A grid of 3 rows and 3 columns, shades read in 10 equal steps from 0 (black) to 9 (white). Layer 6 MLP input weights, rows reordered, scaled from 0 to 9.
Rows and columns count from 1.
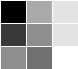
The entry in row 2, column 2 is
5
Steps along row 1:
up up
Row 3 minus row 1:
5 -2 1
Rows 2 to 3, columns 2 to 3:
5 8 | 4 9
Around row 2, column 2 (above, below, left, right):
6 4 2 8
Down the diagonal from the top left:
0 5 9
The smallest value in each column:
0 4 8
